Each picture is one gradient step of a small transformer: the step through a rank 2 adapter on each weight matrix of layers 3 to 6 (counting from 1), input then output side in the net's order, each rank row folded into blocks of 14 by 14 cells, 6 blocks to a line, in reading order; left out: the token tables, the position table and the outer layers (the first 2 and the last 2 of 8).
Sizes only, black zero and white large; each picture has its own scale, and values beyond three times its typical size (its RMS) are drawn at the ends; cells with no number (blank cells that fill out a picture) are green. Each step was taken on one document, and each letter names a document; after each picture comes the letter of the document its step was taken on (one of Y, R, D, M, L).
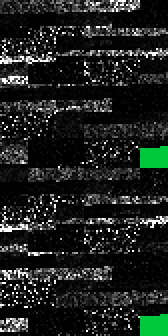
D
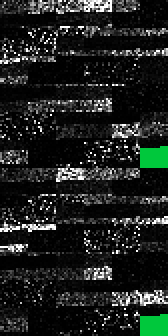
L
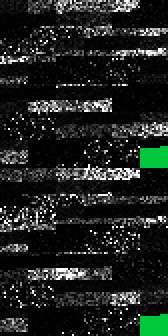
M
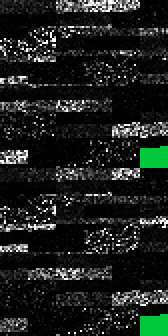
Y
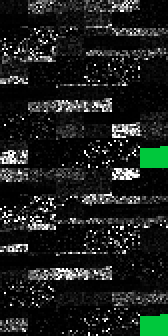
M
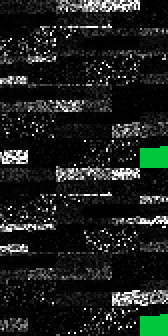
Y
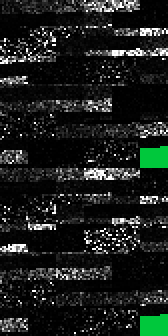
Y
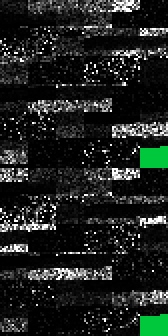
M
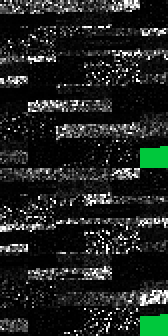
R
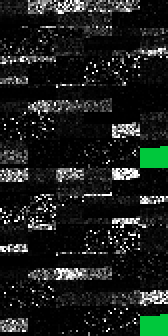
M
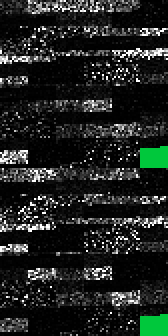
R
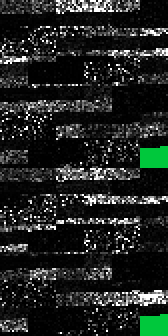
L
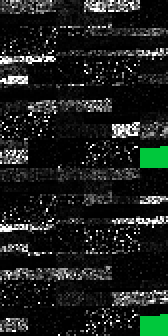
D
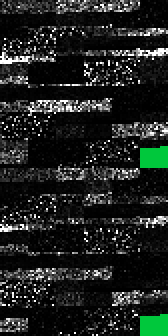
D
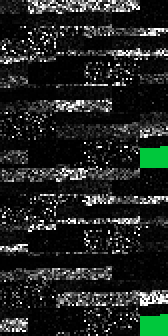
L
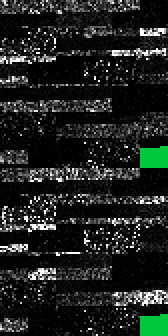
L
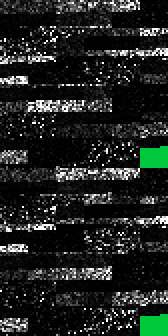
Y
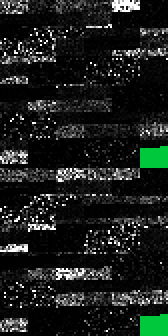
M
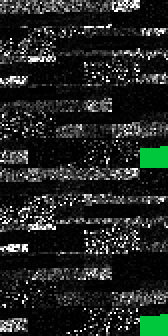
R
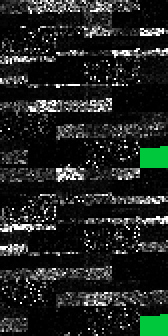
L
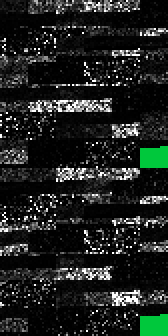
D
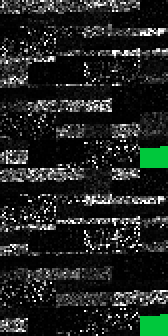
L
